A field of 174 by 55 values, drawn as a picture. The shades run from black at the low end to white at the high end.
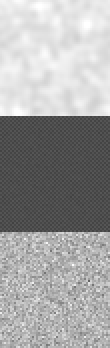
The table splits into 3 rows of 1 panel. Panel 1,1: very high, blotchy, faint in contrast. Panel 2,1: low, checkered, faint in contrast. Panel 3,1: high, fine-grained.
